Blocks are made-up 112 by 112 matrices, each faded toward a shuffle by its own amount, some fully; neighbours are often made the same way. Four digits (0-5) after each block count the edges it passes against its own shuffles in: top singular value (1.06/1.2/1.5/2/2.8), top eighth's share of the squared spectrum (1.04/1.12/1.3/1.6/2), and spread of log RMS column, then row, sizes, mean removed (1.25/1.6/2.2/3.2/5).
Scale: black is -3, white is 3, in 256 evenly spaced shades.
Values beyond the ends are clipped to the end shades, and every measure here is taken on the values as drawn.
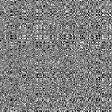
5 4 3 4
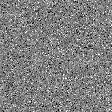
3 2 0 0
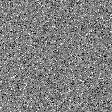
3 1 0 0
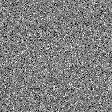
3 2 0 0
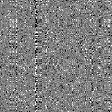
5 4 3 2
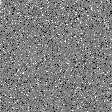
0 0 0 0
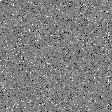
2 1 0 0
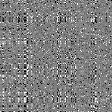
5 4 3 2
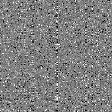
4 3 2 1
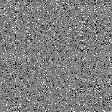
4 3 2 1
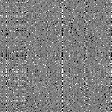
5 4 3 2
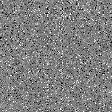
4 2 1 0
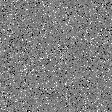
2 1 0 0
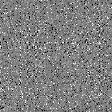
4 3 2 1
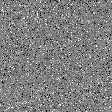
2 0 0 0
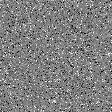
3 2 0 0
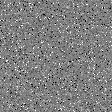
0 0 0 0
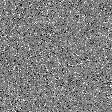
0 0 0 0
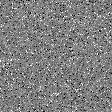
0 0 0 0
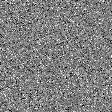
0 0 0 0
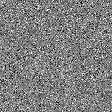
3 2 0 0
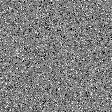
1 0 0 0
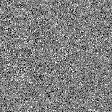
3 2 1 1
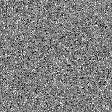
3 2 0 0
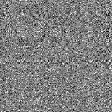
4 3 2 2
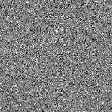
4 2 1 1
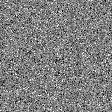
2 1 0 0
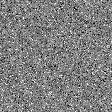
1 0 0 0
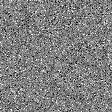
2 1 0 0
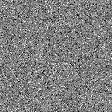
2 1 0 0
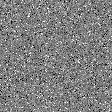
0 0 0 0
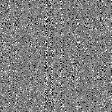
2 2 3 2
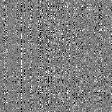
2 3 4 3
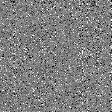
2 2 2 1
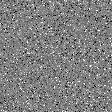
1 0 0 0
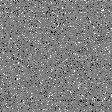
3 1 0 0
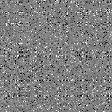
4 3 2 2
